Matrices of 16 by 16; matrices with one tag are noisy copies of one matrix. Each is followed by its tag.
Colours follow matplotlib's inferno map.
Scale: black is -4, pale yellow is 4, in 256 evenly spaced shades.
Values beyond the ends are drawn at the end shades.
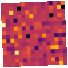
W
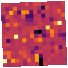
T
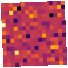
W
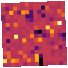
T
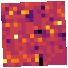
T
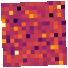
W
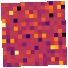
W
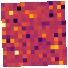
W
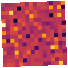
W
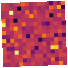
W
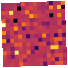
W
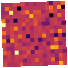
W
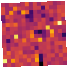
T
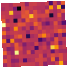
W
